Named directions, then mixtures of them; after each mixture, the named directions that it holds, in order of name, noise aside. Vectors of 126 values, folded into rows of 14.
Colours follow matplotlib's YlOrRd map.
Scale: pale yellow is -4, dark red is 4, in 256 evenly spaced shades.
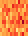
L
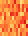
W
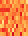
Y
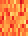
W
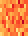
L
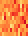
W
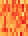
L, W, Y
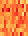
L, W, Y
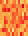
L, W, Y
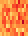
L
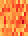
L, W, Y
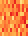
W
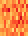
L, Y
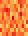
L, W, Y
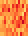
L, W, Y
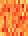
L, W, Y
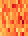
L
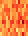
L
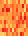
L, W, Y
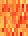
L, W, Y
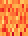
W, Y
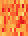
L, W, Y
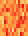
L, W, Y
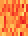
L, W, Y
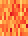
W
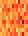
L
